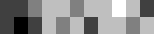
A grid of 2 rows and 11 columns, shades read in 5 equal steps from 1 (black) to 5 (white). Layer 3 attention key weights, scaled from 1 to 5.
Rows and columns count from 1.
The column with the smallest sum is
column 2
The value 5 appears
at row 1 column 9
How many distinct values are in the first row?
4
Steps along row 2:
down up up down up down up same down up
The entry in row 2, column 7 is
2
